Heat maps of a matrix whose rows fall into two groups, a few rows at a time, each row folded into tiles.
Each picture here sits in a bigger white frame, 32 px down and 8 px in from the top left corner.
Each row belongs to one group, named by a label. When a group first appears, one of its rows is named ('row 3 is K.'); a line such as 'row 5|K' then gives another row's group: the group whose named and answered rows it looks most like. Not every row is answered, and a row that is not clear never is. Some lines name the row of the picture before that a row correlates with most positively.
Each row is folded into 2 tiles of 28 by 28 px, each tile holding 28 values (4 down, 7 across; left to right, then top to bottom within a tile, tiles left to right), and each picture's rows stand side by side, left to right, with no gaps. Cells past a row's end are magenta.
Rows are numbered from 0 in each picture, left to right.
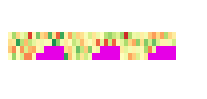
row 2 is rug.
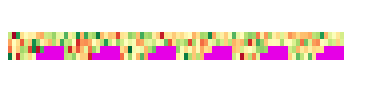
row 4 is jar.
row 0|rug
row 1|jar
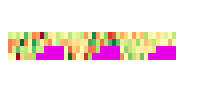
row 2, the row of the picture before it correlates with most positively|5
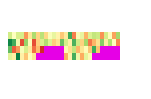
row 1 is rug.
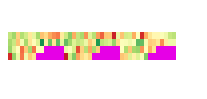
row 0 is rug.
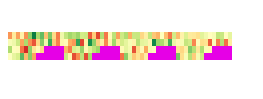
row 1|jar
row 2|rug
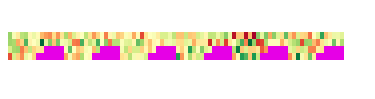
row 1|rug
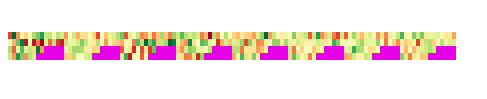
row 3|jar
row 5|rug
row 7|jar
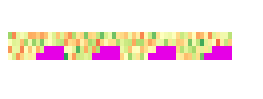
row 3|jar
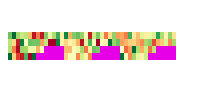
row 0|jar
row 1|jar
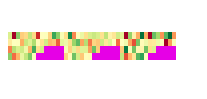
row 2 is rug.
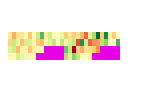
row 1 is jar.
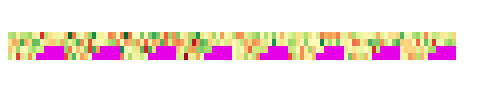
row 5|rug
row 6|rug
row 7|jar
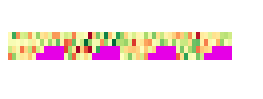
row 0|rug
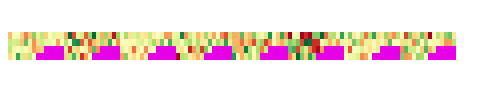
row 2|rug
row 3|rug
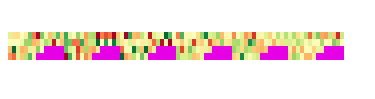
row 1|rug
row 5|rug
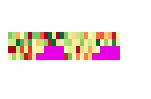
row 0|rug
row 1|rug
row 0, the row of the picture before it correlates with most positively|5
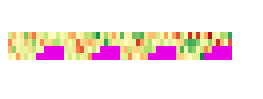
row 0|jar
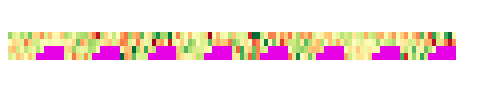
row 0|jar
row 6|rug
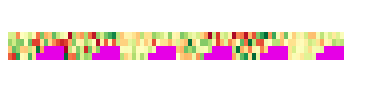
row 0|rug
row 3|jar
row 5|jar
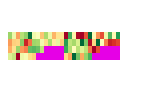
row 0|jar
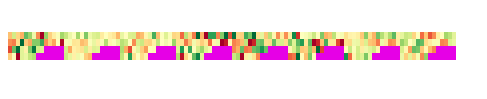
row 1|jar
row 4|jar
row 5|rug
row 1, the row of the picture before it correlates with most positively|0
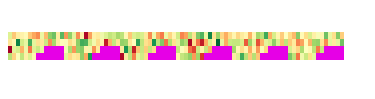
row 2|rug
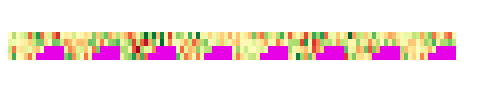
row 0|rug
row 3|jar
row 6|rug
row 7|rug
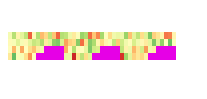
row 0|rug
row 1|jar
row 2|rug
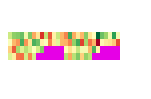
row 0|jar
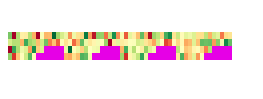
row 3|rug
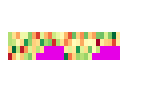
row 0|rug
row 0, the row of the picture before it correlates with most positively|1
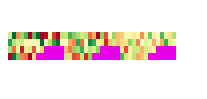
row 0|rug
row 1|jar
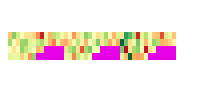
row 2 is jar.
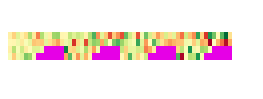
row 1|rug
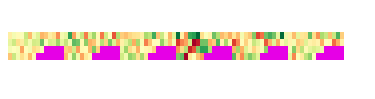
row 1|rug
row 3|jar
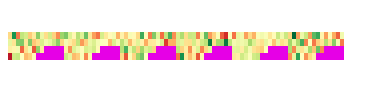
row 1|jar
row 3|rug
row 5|rug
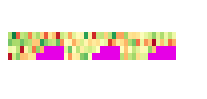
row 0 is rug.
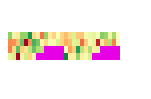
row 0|jar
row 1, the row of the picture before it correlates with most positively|2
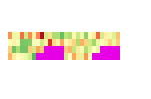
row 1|jar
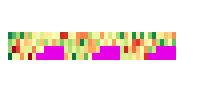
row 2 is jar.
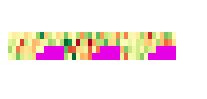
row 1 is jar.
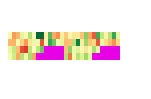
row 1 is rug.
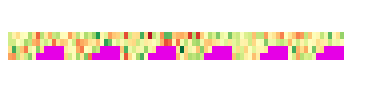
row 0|rug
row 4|rug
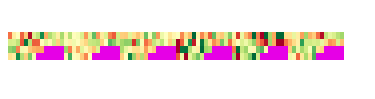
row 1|rug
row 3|jar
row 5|jar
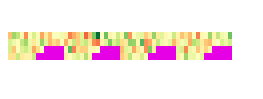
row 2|rug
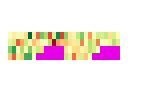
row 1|jar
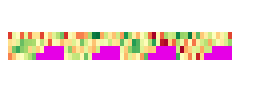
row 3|jar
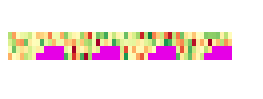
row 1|jar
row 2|rug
